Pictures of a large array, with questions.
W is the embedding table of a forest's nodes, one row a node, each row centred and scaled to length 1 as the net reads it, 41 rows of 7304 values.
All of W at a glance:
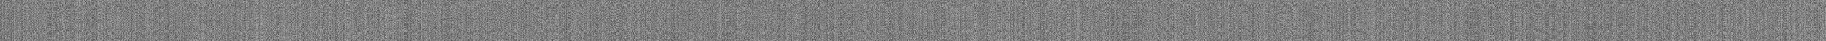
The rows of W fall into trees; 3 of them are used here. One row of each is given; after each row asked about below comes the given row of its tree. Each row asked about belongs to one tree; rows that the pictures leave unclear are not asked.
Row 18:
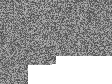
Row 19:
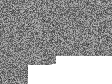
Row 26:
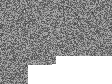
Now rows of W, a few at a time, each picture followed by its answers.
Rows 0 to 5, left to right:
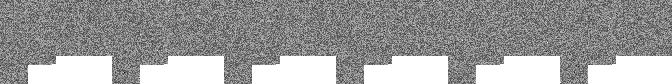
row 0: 18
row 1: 26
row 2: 18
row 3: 18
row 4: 26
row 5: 26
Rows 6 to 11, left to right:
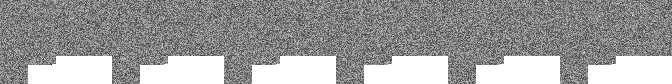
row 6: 26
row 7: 19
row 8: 19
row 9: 18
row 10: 19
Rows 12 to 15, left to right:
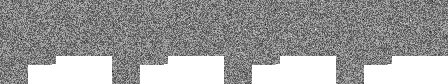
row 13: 26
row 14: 19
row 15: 18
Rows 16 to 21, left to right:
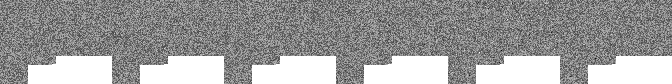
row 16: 19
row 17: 18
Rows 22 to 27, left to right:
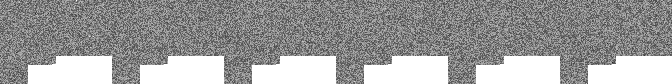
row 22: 19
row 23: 18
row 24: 18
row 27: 18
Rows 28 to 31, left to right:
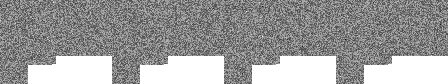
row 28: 26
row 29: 26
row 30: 19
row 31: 19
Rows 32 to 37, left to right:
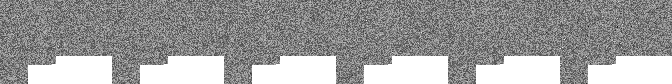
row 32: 18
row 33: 18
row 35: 26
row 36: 18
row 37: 26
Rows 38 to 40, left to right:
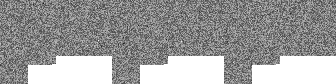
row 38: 26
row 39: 18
